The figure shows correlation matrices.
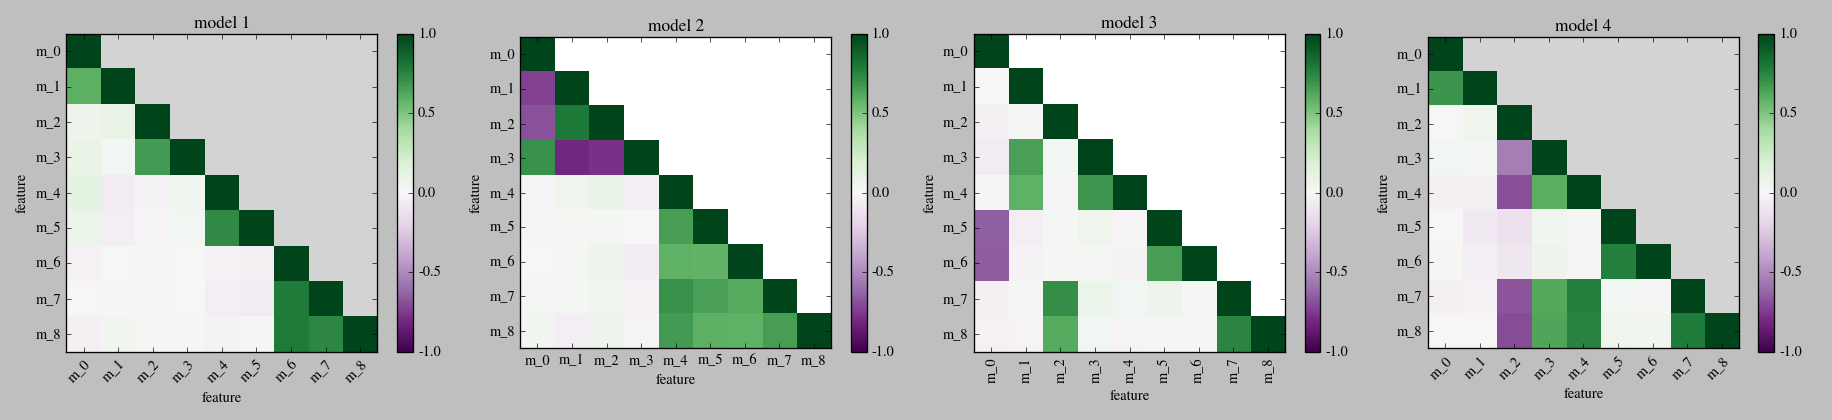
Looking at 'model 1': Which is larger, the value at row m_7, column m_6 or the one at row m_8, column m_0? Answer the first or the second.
the first
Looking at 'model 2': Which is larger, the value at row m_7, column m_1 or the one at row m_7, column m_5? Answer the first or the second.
the second
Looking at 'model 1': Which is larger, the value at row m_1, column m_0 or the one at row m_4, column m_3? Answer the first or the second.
the first
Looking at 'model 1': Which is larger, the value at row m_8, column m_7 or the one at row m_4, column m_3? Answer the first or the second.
the first
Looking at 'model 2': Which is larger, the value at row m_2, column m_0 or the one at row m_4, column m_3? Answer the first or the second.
the second
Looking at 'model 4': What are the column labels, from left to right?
m_0, m_1, m_2, m_3, m_4, m_5, m_6, m_7, m_8
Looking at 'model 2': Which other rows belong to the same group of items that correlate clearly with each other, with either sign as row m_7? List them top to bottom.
m_4, m_5, m_6, m_8
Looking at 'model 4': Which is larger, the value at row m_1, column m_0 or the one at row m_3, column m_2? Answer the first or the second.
the first
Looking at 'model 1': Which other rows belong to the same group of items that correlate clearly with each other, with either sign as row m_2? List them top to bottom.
m_3
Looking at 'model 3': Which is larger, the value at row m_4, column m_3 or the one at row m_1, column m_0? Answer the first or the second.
the first
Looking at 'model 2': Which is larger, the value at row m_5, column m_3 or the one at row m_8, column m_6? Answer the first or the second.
the second
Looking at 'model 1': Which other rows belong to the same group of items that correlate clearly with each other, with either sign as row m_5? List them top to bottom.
m_4
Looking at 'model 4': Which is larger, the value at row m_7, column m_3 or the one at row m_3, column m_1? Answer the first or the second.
the first
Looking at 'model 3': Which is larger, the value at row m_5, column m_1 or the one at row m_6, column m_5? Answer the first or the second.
the second
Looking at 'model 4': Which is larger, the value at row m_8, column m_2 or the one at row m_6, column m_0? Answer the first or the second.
the second
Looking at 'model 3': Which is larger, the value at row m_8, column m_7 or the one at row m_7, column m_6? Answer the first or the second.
the first
